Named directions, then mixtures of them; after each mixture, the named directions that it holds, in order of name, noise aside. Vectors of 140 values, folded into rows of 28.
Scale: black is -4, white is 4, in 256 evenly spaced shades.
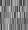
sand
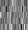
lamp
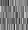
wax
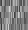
sand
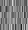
lamp, wax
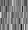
lamp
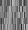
lamp, sand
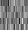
lamp, wax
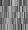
lamp, sand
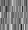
lamp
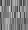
sand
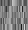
lamp, sand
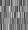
sand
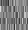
wax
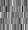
lamp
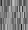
lamp, sand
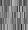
lamp, sand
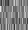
sand, wax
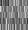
sand, wax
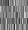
wax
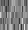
lamp, wax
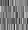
wax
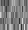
lamp, wax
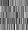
wax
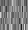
lamp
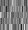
lamp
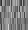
sand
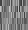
sand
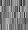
sand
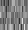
lamp, wax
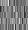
wax
